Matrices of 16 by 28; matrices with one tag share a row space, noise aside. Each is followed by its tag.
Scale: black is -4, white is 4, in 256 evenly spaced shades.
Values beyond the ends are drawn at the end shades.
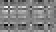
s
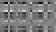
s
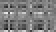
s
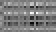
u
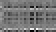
u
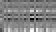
u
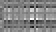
u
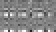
s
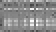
u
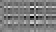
u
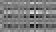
u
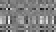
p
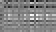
u
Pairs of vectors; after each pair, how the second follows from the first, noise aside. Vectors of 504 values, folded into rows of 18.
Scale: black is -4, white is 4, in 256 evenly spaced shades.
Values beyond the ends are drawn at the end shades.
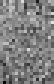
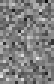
shuffled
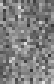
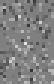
partly zeroed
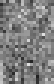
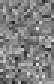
shuffled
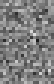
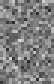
shuffled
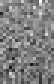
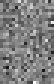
shuffled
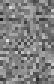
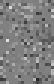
partly zeroed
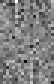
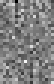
negated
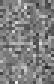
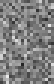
shuffled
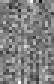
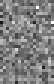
shuffled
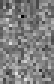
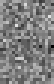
shuffled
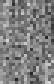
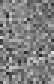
shuffled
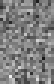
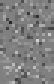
partly zeroed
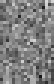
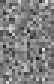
shuffled
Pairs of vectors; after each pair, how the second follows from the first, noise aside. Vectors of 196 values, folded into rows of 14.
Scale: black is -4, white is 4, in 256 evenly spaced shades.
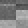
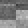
copied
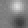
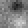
negated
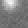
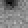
negated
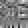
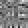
copied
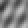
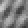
negated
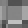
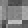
copied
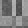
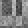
copied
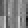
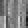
copied
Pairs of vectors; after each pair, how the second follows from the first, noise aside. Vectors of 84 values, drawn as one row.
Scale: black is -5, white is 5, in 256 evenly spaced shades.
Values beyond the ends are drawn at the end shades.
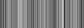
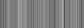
shrunk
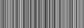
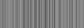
shrunk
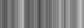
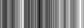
scaled up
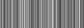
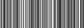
scaled up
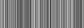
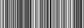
scaled up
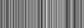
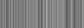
shrunk
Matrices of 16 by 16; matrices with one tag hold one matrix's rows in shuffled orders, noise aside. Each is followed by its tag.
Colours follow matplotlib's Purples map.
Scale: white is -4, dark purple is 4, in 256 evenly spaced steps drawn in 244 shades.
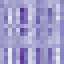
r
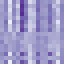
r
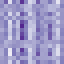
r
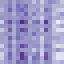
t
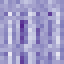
r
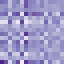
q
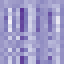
r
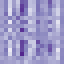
r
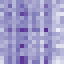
t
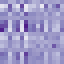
q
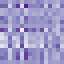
q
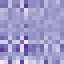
q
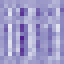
r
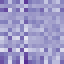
q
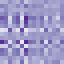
q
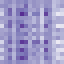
t
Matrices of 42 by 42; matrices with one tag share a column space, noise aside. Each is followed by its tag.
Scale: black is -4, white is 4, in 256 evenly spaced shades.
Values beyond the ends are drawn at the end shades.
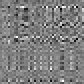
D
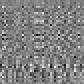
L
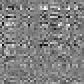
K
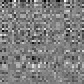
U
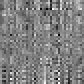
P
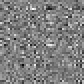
K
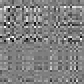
D
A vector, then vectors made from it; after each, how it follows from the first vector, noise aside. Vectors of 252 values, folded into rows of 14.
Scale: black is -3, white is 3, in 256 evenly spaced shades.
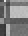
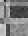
negated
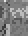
partly zeroed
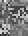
sign-scrambled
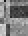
negated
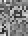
sign-scrambled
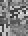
sign-scrambled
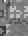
partly zeroed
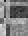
negated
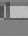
partly zeroed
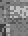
partly zeroed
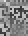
sign-scrambled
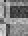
negated
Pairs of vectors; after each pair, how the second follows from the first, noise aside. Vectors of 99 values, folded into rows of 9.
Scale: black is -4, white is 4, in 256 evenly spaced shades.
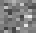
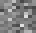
shuffled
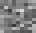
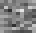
copied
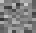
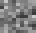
shuffled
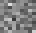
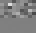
partly zeroed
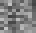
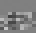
partly zeroed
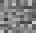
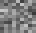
shuffled
